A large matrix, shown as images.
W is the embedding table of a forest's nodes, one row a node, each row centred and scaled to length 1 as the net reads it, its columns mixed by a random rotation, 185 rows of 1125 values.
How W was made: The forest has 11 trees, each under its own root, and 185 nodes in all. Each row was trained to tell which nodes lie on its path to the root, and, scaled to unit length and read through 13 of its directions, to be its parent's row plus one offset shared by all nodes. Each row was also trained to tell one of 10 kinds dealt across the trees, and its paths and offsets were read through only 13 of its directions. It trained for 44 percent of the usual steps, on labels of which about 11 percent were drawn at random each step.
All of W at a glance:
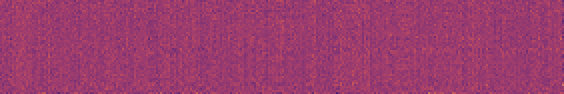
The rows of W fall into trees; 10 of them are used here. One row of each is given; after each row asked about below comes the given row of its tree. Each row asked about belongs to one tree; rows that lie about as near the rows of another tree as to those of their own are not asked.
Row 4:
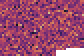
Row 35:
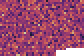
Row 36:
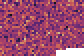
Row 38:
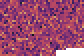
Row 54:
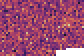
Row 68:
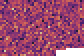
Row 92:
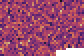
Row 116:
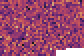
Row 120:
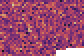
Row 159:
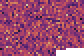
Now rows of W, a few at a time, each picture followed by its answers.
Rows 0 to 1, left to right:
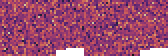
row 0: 35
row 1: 4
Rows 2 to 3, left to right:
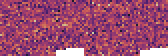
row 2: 92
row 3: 35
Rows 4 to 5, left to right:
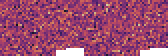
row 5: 4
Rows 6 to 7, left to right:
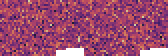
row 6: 54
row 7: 4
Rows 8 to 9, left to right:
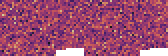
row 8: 120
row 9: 116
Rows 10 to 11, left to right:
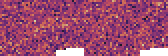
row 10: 92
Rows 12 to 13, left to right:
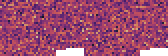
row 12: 120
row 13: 4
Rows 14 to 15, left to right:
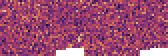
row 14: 38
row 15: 120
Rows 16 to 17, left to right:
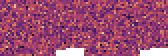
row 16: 35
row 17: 116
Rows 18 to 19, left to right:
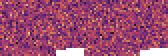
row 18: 4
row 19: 68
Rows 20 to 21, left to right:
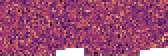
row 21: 38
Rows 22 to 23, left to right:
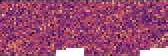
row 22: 120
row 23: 38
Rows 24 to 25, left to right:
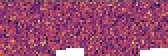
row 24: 159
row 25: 35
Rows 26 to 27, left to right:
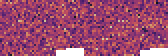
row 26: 54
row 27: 159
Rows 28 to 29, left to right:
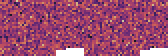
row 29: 35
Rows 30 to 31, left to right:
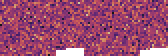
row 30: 68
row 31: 38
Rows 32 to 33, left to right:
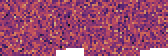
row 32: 120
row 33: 120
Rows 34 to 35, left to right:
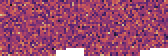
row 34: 92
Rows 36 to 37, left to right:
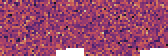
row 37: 54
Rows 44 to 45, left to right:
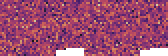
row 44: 92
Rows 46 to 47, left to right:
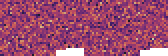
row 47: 159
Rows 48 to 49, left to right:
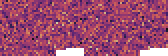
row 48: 4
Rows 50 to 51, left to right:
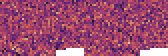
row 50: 120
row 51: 159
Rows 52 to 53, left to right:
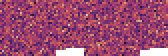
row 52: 54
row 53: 116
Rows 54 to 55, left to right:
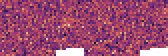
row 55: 120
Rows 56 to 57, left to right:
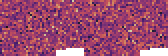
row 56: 54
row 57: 4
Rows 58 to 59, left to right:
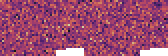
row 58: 54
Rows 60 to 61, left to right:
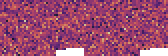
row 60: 68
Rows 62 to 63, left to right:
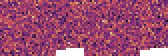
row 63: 54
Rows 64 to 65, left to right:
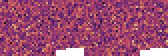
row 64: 38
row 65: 4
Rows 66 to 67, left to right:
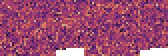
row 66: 92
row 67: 35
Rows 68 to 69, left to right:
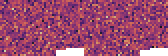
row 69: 35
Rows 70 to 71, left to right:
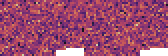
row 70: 38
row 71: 159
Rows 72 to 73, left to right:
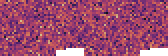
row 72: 4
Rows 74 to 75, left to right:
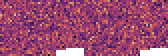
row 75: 4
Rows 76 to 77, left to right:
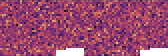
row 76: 36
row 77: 4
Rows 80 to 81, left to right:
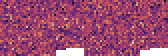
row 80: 159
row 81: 35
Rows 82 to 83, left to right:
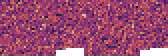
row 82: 68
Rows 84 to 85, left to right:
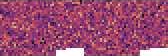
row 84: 116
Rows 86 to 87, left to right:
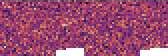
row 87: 159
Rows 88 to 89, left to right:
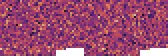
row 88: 36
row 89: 120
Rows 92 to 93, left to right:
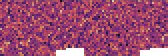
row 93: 54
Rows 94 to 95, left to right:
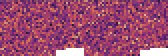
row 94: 68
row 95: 4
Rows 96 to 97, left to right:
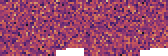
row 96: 38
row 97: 159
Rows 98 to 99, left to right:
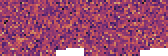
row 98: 38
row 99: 159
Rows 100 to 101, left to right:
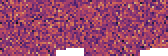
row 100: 159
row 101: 38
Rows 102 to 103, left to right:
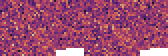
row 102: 68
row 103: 68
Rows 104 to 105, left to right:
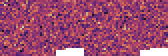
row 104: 116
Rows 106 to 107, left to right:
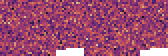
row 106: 116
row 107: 159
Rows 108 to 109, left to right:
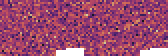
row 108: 68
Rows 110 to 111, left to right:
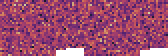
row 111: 92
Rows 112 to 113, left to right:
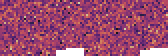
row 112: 68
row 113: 68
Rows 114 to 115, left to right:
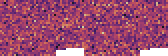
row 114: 159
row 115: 92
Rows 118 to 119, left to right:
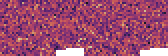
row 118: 38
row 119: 159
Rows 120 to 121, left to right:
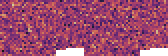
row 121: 159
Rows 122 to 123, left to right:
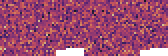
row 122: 35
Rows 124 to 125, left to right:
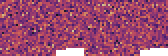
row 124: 36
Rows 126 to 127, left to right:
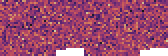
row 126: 159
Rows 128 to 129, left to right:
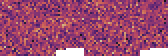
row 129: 120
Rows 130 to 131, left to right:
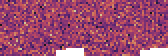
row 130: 120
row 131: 159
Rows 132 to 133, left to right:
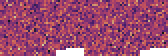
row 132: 159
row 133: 38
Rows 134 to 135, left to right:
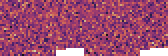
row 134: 4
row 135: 68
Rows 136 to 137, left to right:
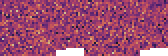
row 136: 35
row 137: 120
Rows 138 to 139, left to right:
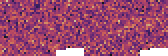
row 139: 92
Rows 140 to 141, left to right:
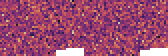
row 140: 35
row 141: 38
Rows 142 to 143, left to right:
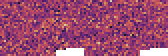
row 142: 92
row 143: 116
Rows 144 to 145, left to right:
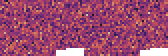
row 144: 120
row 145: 35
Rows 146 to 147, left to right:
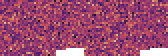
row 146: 68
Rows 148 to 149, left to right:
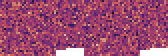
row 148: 68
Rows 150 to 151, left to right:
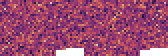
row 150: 38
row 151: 38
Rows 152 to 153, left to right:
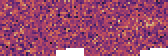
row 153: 4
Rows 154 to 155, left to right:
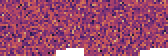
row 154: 35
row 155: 38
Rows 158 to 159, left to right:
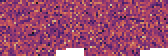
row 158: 116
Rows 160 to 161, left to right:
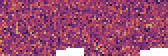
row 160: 68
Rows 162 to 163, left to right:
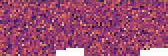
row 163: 159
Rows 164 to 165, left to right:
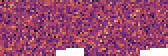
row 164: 38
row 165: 120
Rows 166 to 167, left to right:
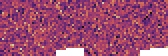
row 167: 120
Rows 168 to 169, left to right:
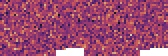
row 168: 38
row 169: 120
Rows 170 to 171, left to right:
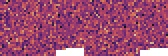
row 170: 38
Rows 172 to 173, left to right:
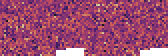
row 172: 68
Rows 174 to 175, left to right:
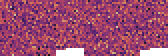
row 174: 54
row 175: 116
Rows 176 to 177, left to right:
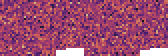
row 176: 68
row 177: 35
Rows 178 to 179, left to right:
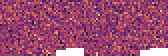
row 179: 54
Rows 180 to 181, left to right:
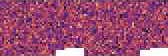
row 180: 68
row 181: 120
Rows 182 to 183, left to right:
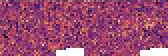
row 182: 4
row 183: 4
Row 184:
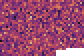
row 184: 54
